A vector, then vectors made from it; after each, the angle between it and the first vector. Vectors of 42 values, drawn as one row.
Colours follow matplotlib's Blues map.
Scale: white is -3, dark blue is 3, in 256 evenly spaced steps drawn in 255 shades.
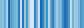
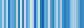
nearly parallel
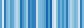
orthogonal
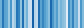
orthogonal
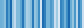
orthogonal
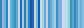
nearly opposite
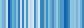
nearly parallel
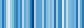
partly opposed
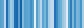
partly opposed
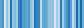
orthogonal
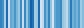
nearly opposite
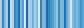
partly aligned
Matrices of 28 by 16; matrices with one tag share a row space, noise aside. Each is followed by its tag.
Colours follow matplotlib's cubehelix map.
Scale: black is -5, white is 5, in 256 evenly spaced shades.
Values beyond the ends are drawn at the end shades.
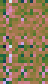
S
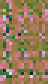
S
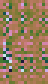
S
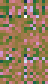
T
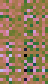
T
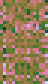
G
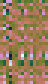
S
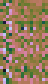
S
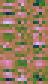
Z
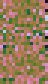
G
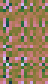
S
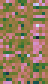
Z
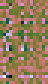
S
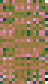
G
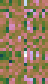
T
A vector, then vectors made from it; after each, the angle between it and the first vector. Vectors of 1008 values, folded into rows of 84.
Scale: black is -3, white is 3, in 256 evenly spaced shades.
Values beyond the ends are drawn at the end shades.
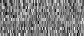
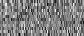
nearly opposite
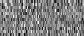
nearly opposite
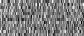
partly opposed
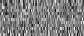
nearly parallel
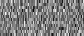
partly opposed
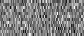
orthogonal
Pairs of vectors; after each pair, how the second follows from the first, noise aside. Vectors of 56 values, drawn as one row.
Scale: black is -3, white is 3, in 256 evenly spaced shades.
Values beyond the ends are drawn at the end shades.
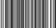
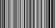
negated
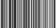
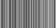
shrunk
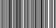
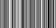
negated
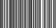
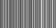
shrunk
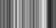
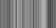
shrunk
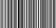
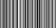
negated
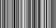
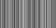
shrunk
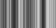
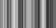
negated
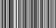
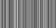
shrunk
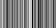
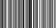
negated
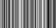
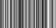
negated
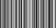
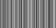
shrunk
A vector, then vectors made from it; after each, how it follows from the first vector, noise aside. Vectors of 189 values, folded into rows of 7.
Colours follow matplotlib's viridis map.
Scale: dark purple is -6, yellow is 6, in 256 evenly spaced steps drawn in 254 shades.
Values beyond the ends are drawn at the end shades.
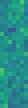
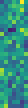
scaled up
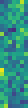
scaled up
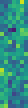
scaled up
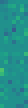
partly zeroed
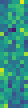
scaled up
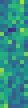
scaled up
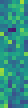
scaled up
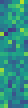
scaled up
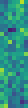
scaled up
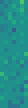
partly zeroed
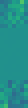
partly zeroed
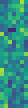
scaled up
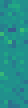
partly zeroed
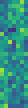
scaled up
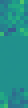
partly zeroed
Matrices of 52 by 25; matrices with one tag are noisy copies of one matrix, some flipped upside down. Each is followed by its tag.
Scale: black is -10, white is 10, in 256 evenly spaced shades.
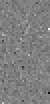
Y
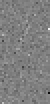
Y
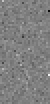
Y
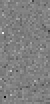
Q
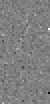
Y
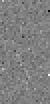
Y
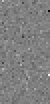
Y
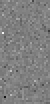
Q
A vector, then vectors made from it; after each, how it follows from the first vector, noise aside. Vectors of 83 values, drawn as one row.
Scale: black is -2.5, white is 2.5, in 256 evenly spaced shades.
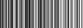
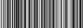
sign-scrambled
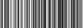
wrapped around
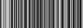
sign-scrambled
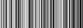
sign-scrambled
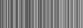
shrunk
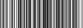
wrapped around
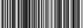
sign-scrambled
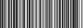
sign-scrambled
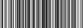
wrapped around
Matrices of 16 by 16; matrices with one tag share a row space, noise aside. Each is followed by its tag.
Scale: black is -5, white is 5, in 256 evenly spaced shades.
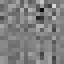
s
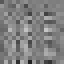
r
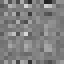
r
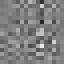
s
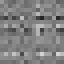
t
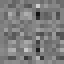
t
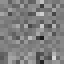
s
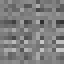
t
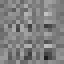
r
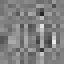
s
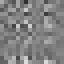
r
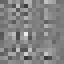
r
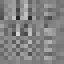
r
